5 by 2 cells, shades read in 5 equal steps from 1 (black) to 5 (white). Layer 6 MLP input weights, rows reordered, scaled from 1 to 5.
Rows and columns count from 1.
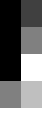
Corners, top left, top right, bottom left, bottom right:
1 2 5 5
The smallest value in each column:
1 2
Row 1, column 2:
2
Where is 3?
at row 2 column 2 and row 4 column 1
